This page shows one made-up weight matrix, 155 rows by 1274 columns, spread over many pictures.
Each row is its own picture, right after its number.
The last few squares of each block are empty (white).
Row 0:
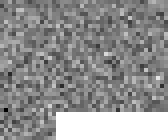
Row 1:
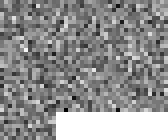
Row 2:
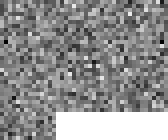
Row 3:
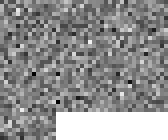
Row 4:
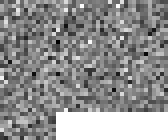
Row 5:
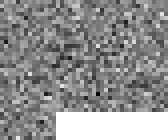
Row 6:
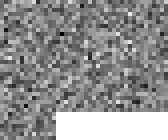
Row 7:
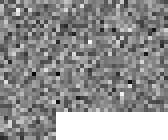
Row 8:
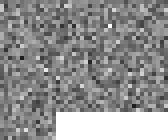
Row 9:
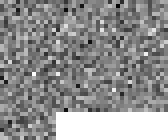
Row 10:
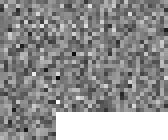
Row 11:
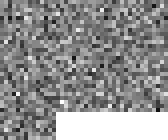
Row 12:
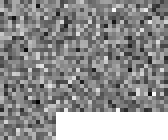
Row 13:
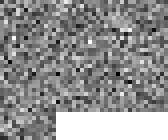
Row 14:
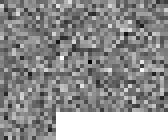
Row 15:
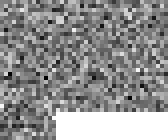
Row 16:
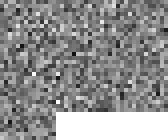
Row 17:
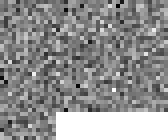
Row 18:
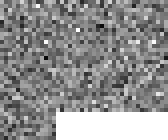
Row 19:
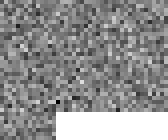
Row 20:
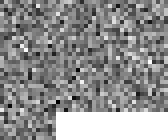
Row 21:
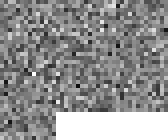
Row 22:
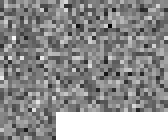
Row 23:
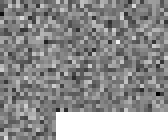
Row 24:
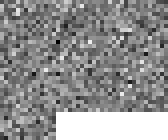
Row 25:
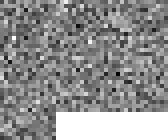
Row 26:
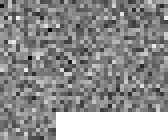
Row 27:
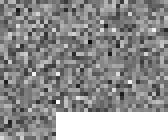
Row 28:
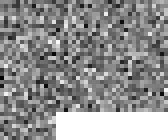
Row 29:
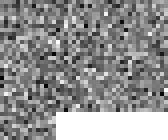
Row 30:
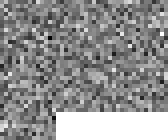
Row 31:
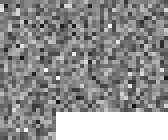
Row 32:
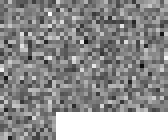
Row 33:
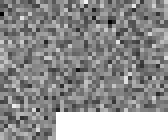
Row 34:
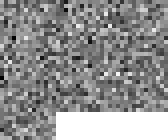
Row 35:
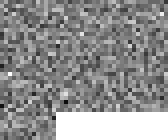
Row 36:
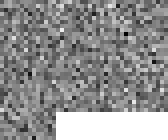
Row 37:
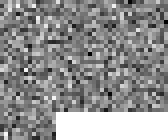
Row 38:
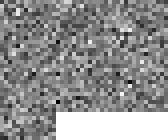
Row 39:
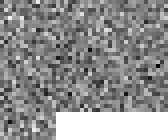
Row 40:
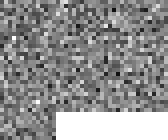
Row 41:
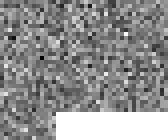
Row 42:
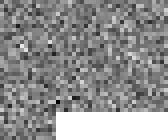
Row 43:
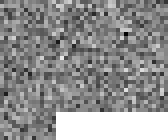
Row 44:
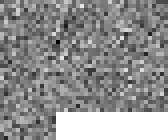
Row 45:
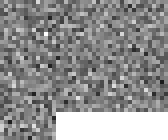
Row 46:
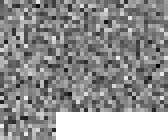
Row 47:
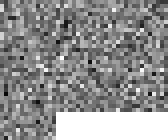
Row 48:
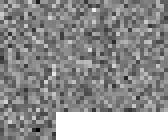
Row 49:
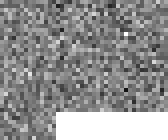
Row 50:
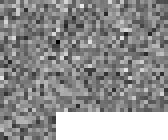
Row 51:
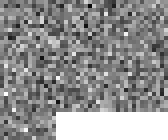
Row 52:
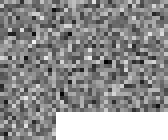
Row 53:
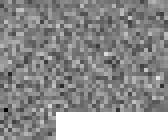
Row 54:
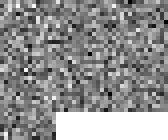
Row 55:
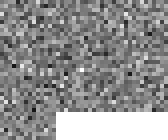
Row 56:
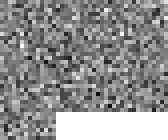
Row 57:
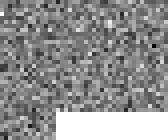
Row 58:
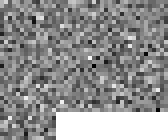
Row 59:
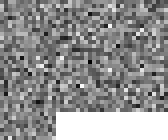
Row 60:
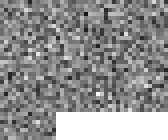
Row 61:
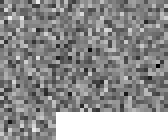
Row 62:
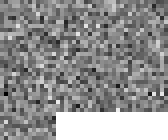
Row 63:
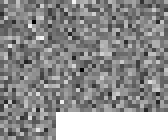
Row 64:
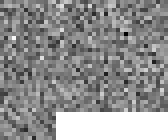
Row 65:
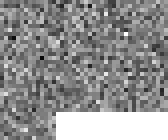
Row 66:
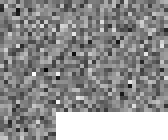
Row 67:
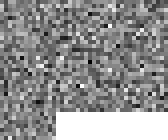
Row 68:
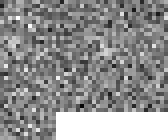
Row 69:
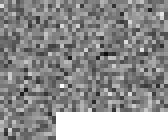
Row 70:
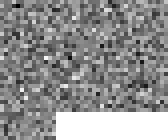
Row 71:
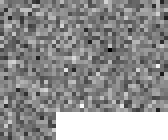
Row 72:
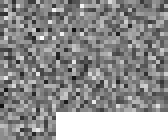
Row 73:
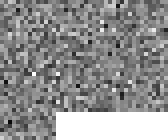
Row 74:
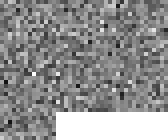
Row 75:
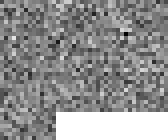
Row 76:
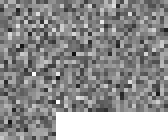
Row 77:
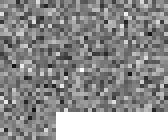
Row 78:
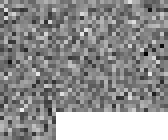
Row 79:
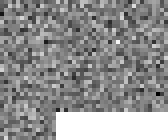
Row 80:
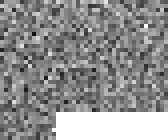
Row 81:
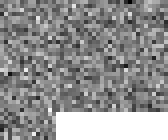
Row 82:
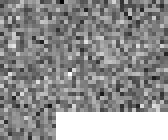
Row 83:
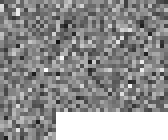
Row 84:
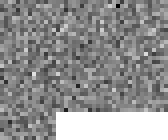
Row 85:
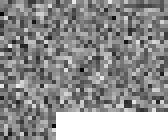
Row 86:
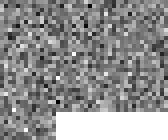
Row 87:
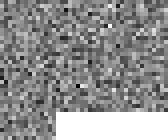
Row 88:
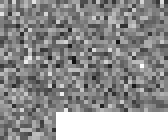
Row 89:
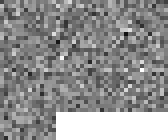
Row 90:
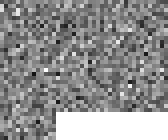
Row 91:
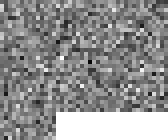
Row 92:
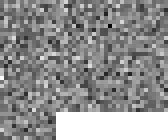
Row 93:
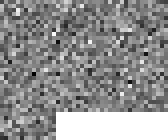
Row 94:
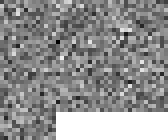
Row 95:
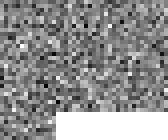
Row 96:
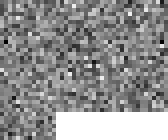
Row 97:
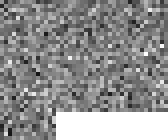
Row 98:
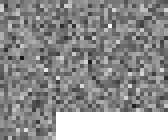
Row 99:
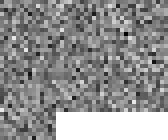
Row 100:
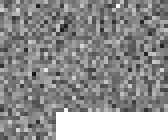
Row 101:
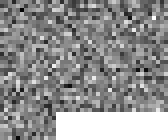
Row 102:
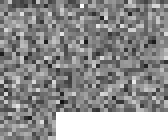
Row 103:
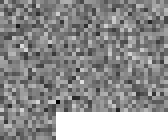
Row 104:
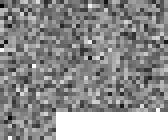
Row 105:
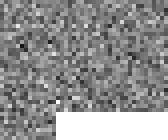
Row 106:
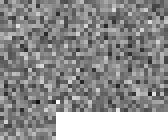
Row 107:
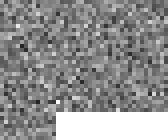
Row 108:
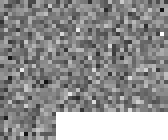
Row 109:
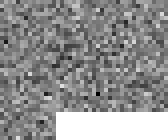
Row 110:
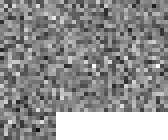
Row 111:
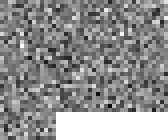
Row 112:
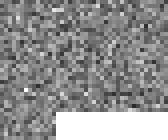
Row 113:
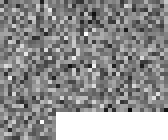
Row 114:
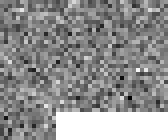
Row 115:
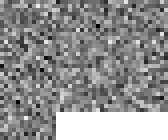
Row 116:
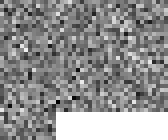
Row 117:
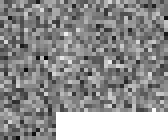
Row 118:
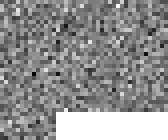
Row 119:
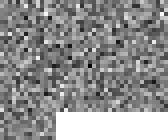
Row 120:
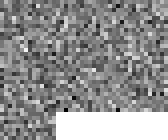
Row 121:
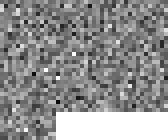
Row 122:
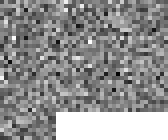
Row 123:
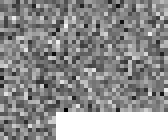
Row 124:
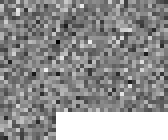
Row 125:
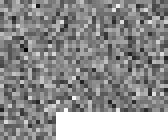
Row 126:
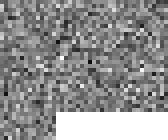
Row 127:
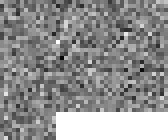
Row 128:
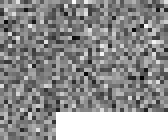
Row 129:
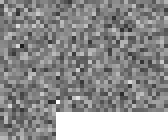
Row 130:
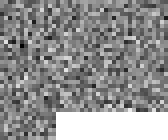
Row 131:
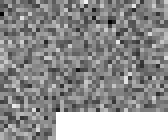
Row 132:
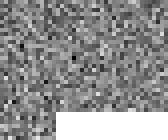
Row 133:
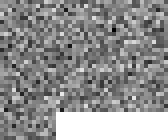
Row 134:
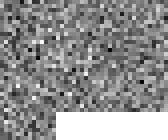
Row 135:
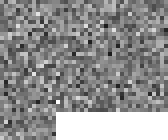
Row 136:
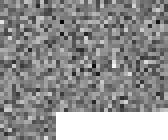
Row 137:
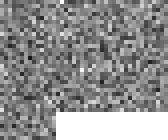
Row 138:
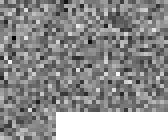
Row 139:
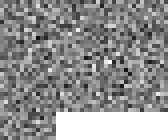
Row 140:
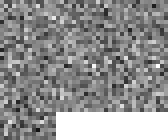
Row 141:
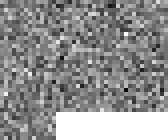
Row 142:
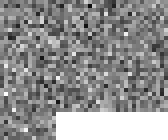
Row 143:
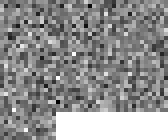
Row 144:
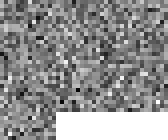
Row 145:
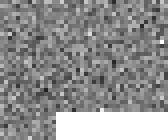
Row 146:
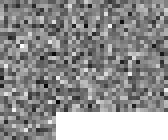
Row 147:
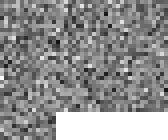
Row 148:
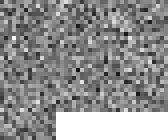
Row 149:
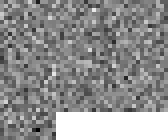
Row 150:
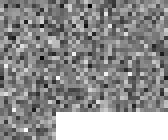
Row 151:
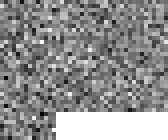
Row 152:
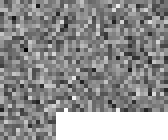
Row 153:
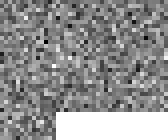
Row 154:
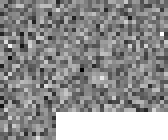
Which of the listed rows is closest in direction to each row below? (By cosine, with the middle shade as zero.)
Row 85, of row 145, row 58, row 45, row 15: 58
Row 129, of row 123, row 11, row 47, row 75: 11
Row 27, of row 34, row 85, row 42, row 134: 34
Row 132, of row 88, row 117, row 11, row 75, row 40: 11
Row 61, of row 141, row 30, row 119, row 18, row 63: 119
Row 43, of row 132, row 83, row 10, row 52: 83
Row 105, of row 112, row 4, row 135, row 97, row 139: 135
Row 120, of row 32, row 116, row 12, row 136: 116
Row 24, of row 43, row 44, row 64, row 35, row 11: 44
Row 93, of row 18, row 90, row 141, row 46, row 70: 90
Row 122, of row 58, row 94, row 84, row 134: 94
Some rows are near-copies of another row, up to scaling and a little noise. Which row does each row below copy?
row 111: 56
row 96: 2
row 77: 55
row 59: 67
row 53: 0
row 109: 5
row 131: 33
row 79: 23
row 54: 37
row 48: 149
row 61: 39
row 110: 140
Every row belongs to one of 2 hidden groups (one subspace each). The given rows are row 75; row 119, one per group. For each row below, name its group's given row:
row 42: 75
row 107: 75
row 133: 119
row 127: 75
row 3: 75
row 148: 75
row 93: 75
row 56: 119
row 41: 75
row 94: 75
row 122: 75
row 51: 75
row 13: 75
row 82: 119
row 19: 75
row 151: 119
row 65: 75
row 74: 75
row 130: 119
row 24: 75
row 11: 119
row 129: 75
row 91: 75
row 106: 75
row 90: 75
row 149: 119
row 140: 119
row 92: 75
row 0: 119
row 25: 75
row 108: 119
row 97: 119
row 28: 75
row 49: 75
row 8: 75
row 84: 75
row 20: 75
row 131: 119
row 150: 75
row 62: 75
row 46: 119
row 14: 75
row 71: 119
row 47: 75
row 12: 75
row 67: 75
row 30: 119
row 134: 119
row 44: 75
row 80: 119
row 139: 119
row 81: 119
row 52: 119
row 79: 119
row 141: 75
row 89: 75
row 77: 119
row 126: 75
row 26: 119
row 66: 75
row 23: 119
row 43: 75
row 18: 119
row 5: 119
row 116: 75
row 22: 75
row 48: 119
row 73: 75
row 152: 75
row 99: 75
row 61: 119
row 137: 119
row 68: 119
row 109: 119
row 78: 119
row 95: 75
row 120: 75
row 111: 119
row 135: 75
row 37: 119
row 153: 119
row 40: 75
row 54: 119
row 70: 119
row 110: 119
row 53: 119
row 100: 75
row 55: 119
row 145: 119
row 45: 119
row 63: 119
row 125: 75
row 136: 119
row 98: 75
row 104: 119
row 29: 75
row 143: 75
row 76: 75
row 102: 119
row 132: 119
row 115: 119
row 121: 75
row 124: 75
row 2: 119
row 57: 119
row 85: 119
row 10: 75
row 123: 75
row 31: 75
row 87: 75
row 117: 119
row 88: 119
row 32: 119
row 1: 75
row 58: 119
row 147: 75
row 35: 119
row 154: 119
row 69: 119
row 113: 119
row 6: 119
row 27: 75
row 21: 75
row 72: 119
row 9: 75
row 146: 75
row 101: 119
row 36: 75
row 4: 75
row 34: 75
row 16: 75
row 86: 75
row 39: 119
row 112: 119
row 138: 75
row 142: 75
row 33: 119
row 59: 75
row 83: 75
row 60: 119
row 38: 75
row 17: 75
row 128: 119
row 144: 119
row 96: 119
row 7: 75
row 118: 75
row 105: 75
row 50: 75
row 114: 119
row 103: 75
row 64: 75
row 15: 119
